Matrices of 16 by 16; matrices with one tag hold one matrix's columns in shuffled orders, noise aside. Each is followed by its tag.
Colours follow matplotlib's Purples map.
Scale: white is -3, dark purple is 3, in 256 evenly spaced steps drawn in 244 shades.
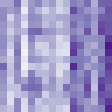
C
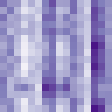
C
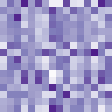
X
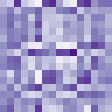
X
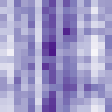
C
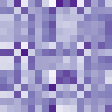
X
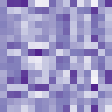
X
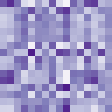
X
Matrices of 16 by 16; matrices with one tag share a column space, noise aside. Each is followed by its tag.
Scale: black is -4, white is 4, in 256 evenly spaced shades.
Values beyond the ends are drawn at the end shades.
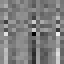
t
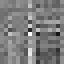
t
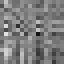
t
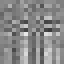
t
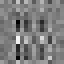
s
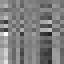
t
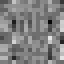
s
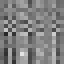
t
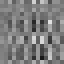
s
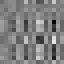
s
